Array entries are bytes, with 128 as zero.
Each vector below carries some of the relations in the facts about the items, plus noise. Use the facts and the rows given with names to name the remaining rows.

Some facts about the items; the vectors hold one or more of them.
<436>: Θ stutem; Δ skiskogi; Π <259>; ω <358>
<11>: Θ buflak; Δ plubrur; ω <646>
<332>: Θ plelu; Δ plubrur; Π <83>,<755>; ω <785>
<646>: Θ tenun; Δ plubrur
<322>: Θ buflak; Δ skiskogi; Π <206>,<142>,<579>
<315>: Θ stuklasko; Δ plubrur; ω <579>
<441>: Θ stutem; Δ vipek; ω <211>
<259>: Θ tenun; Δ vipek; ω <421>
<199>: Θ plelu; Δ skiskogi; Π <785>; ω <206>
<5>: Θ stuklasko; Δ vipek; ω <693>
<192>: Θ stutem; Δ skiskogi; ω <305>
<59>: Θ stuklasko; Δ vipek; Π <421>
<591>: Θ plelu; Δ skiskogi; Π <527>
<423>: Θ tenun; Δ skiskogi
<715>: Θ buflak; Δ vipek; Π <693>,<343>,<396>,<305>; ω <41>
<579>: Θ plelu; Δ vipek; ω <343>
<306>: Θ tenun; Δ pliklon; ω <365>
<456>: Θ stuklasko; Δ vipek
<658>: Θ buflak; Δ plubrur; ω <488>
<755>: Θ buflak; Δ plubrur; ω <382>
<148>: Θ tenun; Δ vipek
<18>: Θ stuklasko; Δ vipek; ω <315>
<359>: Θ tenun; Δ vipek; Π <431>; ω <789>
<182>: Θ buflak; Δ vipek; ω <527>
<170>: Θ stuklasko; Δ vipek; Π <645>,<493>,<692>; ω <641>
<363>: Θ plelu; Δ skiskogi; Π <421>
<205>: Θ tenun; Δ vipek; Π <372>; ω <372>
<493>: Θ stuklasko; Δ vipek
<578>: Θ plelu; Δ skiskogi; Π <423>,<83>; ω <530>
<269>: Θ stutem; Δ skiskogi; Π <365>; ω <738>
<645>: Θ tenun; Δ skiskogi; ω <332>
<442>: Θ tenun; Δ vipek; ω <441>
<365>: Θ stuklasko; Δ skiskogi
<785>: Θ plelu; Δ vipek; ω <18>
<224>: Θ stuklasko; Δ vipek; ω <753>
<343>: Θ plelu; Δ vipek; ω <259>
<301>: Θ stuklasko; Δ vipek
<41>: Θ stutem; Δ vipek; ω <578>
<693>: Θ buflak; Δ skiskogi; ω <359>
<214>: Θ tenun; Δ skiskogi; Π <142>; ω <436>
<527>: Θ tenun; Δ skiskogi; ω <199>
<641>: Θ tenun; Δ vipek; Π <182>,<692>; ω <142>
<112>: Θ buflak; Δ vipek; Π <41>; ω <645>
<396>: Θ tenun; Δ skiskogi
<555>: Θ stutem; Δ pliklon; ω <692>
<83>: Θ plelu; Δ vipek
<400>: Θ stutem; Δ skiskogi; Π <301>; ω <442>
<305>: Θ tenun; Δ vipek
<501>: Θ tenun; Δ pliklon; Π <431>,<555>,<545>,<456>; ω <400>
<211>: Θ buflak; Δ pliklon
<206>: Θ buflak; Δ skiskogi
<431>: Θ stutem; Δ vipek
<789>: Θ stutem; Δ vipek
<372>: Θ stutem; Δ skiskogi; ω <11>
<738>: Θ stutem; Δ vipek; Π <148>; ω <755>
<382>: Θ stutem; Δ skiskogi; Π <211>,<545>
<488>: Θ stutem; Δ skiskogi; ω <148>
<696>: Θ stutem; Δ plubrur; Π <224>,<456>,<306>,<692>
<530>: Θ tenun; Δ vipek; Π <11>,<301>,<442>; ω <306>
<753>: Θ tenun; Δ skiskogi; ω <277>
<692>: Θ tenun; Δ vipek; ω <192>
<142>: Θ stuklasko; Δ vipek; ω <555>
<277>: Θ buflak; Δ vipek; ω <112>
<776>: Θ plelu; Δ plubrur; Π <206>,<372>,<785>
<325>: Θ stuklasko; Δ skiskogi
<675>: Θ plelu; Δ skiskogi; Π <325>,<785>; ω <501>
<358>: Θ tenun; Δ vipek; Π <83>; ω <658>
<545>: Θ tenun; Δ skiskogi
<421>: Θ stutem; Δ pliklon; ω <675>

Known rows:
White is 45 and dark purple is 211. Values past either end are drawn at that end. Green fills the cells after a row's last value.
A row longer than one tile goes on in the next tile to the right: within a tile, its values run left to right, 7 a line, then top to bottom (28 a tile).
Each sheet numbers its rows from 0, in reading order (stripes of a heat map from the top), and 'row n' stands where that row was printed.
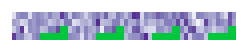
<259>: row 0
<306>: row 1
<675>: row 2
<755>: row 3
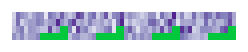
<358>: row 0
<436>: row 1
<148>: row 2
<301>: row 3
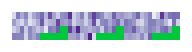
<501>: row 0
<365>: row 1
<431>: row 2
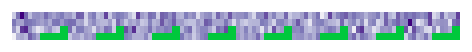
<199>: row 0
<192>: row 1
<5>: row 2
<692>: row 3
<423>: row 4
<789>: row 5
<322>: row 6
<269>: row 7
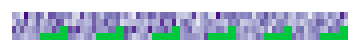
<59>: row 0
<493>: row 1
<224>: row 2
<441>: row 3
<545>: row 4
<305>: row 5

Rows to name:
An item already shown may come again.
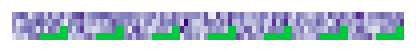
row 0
<527>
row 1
<363>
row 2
<322>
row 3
<738>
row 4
<277>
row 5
<530>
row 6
<675>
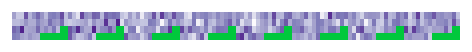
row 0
<142>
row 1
<224>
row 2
<442>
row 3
<315>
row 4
<211>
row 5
<431>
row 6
<658>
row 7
<325>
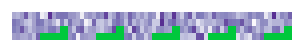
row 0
<431>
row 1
<11>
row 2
<715>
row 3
<332>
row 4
<696>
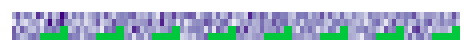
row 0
<112>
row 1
<501>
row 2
<182>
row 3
<527>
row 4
<170>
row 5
<214>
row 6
<646>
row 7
<206>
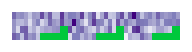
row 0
<693>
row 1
<382>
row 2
<199>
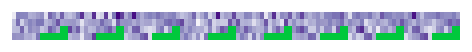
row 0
<205>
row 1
<41>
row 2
<578>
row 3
<421>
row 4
<555>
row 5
<83>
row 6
<776>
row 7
<578>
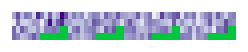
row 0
<112>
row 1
<692>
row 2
<789>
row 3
<501>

